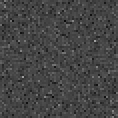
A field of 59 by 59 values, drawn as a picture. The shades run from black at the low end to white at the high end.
The distribution is heavy-tailed on both sides. The grain is fine, like static. A half turn leaves it unchanged. No single row or column stands out from its neighbours. There are no regular stripes. No overall slope runs across the table. There is no seam.
